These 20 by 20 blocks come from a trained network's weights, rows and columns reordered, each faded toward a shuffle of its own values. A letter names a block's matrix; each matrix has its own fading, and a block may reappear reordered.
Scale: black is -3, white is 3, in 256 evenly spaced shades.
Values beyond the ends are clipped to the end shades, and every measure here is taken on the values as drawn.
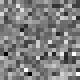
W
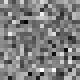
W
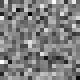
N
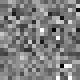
W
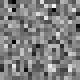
N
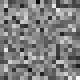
N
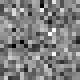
W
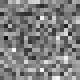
W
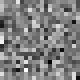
N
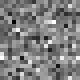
W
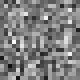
N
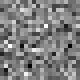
W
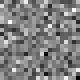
W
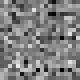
N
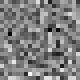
N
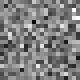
N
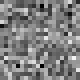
W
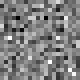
N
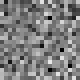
W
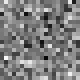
N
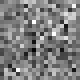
W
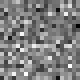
W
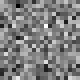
N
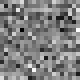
W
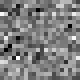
W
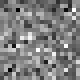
W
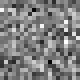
N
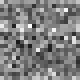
W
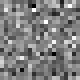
W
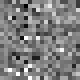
W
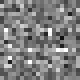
W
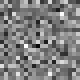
N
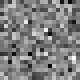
N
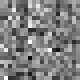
N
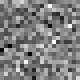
W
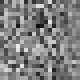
N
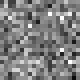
W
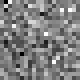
W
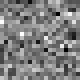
W
